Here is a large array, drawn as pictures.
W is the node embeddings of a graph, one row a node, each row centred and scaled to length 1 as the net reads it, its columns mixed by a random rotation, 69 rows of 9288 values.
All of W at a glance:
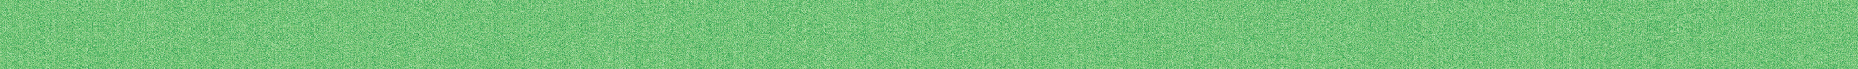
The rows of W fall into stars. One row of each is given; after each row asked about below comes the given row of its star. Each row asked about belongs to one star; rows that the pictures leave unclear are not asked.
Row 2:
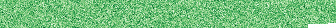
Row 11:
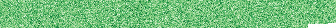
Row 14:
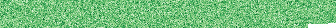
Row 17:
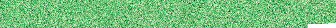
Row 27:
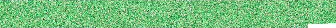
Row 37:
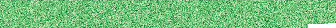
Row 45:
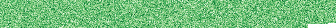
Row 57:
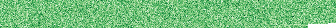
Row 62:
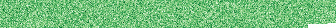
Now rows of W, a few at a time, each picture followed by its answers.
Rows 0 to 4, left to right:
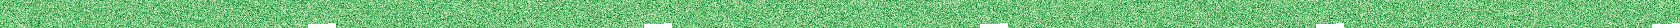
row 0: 57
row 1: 2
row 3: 27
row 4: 27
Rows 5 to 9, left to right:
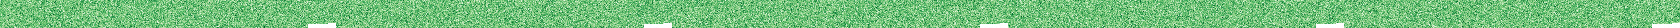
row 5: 14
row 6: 2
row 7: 57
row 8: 27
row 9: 17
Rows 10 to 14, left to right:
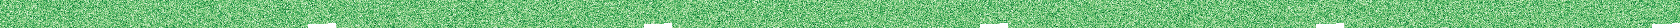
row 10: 17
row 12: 2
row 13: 57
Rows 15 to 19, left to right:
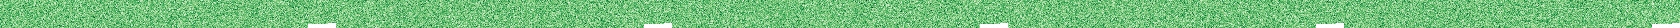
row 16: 37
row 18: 37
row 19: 57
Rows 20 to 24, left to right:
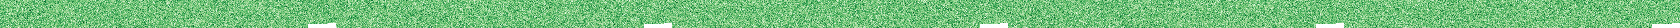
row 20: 45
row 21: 27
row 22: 11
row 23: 45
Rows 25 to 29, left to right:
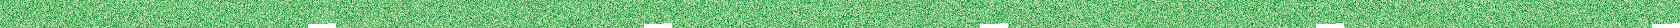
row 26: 62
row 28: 11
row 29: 11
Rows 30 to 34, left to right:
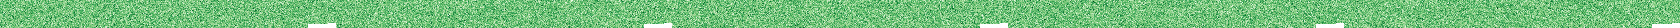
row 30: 2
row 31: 27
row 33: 45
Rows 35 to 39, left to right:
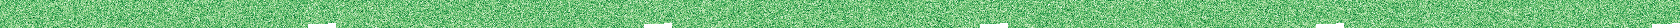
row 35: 11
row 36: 37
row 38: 57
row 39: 62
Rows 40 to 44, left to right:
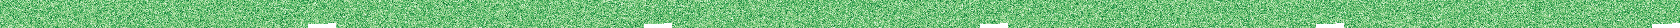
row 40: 11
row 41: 27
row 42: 62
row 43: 2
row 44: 17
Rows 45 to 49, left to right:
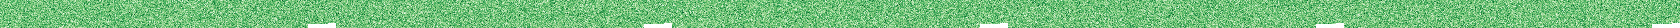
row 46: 45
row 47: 62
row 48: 17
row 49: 14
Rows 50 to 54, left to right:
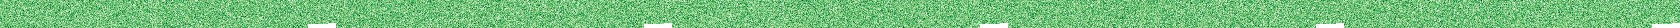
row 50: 17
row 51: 45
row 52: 62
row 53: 14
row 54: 2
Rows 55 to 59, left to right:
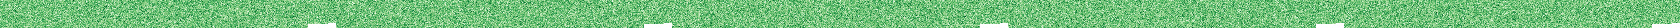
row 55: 62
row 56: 27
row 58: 27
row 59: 2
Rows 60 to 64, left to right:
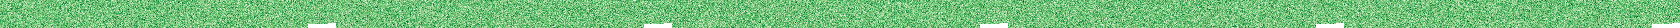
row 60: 14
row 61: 2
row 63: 62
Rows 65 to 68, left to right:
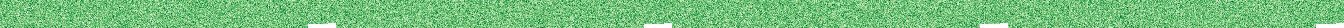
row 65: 17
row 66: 11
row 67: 45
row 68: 14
